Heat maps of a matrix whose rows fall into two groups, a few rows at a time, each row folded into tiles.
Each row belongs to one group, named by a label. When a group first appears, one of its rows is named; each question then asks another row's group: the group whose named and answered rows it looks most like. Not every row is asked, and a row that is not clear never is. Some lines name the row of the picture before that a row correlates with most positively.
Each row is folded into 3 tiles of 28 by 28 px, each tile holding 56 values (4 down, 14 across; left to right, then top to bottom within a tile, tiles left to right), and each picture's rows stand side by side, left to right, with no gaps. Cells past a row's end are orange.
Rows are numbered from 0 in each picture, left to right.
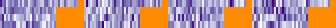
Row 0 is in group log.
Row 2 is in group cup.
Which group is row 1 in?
log
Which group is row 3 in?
cup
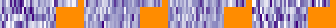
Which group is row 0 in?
cup
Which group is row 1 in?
log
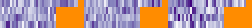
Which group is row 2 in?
cup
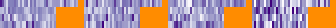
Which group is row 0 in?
log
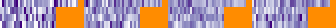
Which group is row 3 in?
log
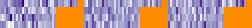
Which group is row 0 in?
cup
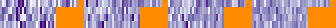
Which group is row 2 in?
log
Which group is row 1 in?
log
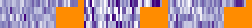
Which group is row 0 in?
log
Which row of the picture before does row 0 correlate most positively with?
2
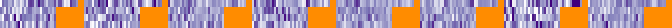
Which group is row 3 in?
cup
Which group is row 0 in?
log
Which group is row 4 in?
cup
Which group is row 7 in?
log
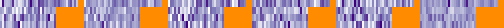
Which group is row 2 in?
log
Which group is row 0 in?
log
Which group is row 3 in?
cup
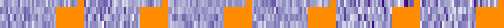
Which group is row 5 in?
cup
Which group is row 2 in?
log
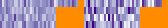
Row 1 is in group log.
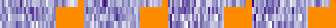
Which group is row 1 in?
cup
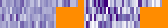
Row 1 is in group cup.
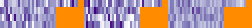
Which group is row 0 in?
log
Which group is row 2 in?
cup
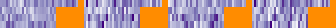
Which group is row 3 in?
log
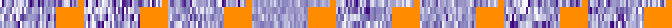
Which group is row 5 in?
cup
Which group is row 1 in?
log
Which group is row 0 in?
log
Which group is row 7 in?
cup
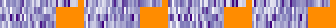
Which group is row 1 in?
log
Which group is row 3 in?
log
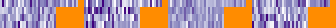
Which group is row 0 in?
log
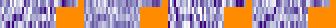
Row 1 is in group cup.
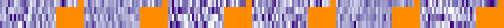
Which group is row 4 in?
log
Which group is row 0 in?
cup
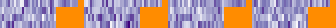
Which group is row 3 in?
log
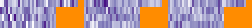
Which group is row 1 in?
cup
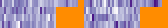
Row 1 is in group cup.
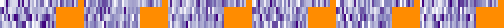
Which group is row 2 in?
log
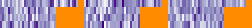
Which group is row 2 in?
cup
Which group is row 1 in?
log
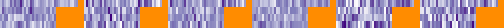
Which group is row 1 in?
cup
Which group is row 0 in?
cup
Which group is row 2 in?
cup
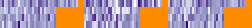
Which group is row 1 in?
cup
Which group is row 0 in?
log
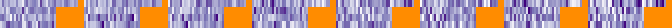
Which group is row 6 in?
cup
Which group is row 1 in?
log
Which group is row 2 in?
log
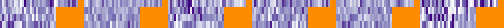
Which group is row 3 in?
log
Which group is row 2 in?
cup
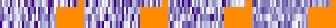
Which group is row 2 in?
cup
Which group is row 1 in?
log
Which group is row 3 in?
log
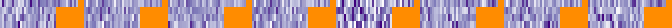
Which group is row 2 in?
cup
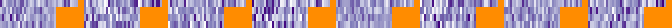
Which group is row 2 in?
cup
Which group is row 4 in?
cup
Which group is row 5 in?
log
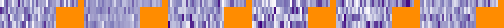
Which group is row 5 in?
log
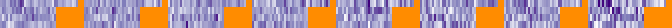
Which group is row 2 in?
log
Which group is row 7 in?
cup
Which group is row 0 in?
cup
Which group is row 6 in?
cup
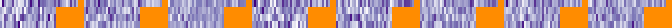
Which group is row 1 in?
cup
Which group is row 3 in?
log
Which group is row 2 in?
log
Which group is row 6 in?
log
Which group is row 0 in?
log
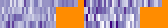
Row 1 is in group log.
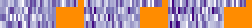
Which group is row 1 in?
log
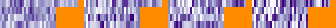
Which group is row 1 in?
log
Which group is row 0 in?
cup
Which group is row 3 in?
log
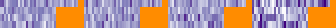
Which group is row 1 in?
log
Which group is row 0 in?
log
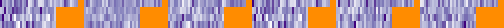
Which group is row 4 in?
log
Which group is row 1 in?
log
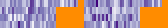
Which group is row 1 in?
cup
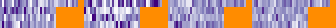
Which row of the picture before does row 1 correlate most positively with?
1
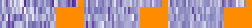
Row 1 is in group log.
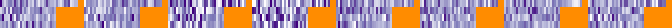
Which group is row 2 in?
cup
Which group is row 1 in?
log
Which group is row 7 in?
log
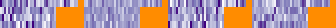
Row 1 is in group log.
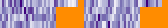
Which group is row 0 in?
cup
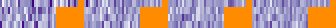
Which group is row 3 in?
log
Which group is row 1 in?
log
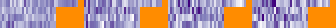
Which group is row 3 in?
cup
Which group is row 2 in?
cup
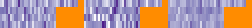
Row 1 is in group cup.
